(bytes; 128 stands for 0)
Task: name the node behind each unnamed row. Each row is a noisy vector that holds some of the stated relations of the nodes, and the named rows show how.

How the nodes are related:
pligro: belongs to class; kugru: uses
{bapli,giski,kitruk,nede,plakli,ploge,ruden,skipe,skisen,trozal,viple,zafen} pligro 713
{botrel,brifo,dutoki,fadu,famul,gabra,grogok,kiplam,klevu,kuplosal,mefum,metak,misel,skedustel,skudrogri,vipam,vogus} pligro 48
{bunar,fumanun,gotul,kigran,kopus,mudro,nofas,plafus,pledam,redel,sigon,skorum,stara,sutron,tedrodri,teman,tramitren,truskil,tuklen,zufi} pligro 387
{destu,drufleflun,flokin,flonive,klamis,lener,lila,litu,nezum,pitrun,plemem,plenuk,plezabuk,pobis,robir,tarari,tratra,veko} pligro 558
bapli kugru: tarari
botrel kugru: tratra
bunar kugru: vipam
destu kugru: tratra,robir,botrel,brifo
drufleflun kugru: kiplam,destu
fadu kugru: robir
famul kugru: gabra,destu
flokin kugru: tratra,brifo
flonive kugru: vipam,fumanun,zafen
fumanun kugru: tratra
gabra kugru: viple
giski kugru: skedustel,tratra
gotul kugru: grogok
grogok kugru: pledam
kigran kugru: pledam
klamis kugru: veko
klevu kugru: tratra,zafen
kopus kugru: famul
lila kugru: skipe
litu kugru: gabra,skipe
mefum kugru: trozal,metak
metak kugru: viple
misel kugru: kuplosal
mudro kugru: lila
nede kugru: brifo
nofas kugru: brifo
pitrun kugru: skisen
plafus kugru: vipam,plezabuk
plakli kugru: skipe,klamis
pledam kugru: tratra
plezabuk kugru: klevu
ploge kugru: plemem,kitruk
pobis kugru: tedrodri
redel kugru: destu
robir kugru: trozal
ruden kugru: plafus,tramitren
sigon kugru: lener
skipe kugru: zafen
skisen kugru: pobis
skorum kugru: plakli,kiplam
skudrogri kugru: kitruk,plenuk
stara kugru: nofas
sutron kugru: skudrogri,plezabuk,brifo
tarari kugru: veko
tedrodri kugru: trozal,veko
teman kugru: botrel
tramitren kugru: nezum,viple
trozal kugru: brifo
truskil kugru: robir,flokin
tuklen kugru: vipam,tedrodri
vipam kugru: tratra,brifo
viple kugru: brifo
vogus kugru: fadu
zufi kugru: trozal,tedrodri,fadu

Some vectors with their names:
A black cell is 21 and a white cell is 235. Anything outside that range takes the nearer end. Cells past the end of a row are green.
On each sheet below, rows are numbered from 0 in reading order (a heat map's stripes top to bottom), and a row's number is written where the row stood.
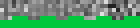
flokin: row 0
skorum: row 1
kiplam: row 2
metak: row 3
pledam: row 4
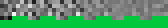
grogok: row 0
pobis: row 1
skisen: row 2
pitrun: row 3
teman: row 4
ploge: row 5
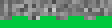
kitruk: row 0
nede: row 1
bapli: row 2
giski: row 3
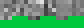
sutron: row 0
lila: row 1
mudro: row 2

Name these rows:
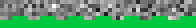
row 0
zafen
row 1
vipam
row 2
bunar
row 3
plafus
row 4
nofas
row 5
veko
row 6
plezabuk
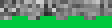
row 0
tratra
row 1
skipe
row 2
mefum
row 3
litu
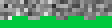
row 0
viple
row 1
tramitren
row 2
zufi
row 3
skudrogri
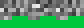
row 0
fumanun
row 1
fadu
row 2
botrel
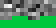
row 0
robir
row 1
klamis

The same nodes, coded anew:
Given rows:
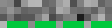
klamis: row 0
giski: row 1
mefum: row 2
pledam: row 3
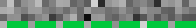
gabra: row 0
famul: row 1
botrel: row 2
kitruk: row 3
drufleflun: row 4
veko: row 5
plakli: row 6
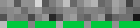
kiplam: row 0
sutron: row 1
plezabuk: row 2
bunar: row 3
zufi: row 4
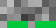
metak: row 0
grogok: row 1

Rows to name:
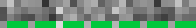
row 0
mudro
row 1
pitrun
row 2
brifo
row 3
vipam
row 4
viple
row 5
bapli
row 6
lila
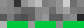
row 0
tarari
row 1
klevu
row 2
ruden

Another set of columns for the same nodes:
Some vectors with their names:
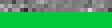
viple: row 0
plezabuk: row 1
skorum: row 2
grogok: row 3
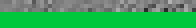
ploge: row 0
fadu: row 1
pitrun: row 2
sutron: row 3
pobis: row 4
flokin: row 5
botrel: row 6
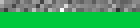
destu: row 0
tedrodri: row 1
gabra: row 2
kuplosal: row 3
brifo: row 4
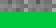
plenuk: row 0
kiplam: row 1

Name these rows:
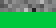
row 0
plakli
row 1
klevu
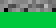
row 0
vipam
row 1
pledam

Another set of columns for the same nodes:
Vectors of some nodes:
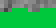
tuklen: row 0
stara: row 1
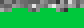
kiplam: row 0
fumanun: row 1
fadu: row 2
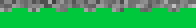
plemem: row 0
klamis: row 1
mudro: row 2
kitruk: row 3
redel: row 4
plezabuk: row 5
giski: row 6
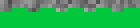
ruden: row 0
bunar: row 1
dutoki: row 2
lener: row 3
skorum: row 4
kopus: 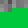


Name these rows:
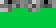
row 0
gabra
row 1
skipe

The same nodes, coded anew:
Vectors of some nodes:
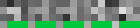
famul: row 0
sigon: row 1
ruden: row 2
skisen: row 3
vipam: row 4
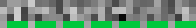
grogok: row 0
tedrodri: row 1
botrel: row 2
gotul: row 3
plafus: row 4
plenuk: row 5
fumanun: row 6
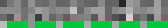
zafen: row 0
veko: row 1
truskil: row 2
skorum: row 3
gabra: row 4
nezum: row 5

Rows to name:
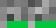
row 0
bapli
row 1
sutron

